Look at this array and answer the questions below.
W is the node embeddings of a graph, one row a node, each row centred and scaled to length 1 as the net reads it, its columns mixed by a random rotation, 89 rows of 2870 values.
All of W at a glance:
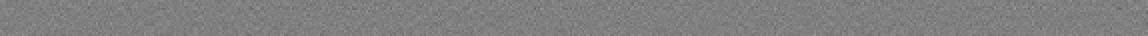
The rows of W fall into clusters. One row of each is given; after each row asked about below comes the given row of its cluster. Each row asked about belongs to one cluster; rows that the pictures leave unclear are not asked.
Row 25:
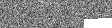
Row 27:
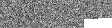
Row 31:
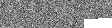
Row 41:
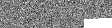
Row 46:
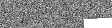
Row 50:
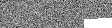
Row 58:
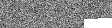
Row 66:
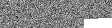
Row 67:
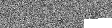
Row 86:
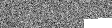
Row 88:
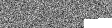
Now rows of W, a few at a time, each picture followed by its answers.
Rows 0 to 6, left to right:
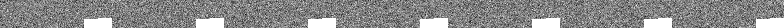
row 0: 50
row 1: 46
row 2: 27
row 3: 67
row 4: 46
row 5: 86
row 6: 31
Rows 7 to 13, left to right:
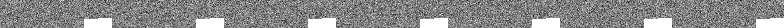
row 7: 66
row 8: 41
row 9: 67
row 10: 58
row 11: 67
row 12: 41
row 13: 31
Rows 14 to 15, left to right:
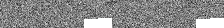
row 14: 41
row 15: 50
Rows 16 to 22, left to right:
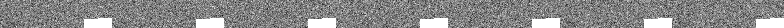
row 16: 86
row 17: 86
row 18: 88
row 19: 88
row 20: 46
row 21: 86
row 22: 86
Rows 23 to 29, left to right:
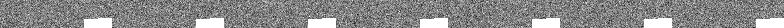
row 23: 86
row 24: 67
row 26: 27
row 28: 41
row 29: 88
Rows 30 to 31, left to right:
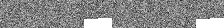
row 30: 58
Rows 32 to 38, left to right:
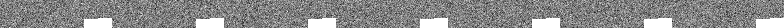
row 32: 46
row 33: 88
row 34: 27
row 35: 66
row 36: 31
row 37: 58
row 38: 50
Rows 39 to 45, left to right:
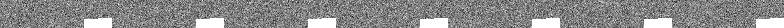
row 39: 27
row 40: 67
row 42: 66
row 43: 67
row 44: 25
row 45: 50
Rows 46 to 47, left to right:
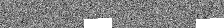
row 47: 67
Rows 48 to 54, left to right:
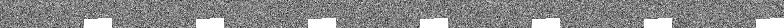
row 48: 25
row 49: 31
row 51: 41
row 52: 25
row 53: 88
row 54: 86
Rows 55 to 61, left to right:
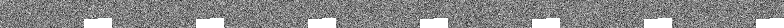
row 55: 88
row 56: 31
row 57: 31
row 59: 27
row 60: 50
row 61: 58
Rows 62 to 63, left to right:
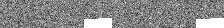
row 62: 27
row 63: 88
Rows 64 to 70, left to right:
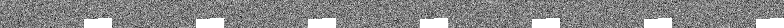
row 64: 27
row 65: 31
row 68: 25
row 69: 50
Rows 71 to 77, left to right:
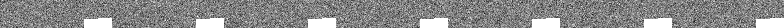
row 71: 50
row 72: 25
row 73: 86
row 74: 88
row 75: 41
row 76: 46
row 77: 46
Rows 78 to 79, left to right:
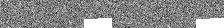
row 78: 31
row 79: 50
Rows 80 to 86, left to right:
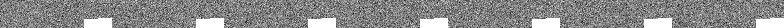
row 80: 50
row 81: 66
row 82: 46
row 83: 31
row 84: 88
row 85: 46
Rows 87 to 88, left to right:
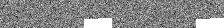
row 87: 66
